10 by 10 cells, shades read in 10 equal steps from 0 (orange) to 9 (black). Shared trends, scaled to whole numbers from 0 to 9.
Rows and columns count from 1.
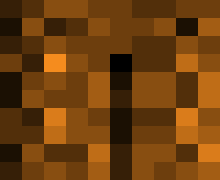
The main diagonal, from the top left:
7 4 4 4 3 7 6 5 6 3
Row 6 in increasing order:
2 3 4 4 4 5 5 6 7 8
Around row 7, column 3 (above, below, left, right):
5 2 7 4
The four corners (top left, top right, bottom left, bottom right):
7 5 7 3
